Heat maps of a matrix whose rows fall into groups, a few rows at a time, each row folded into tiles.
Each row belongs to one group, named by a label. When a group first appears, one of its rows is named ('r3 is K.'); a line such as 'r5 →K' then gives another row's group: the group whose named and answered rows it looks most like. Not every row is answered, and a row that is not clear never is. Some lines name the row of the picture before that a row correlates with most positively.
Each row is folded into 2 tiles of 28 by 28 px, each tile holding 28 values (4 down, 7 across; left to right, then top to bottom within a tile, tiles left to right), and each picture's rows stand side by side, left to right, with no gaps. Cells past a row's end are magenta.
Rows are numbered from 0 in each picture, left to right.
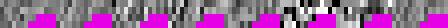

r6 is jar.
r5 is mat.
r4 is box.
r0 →mat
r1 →box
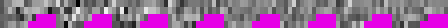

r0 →mat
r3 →box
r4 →mat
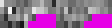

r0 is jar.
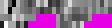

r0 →box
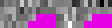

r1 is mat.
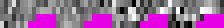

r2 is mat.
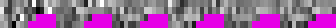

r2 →jar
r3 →box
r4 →jar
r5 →jar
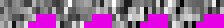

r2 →box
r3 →box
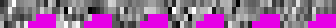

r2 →jar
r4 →box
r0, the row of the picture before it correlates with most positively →1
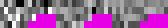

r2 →jar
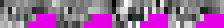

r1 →jar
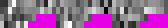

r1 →mat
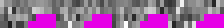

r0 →jar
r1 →mat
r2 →mat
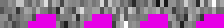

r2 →mat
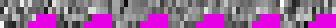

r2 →box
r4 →jar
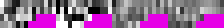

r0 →box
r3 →jar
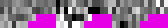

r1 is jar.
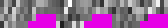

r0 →box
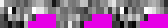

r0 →jar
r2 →jar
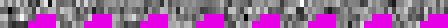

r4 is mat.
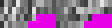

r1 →mat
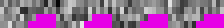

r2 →jar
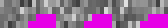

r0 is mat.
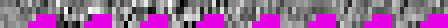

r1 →jar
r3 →box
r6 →box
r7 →box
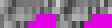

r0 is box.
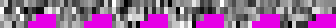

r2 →box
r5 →jar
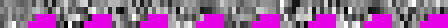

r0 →mat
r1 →jar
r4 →jar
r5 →box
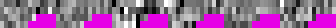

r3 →box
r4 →jar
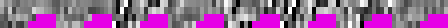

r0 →jar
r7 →box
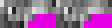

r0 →jar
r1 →jar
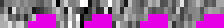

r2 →box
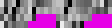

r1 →box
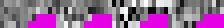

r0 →mat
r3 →box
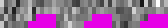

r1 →mat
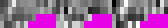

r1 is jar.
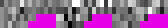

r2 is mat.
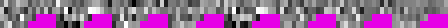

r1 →jar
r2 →mat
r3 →mat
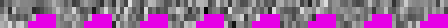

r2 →box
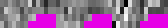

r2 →box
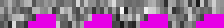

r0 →jar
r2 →jar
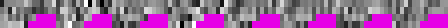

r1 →mat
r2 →jar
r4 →box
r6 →jar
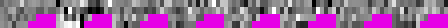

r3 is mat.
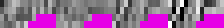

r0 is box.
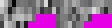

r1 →mat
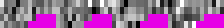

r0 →box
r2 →box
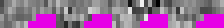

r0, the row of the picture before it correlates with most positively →3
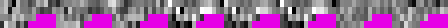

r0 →box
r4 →jar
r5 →jar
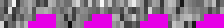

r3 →box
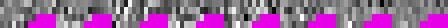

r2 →box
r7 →mat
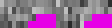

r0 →jar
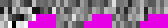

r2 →box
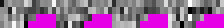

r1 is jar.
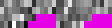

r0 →jar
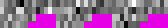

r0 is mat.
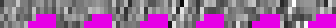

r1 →jar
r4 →jar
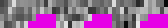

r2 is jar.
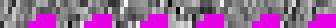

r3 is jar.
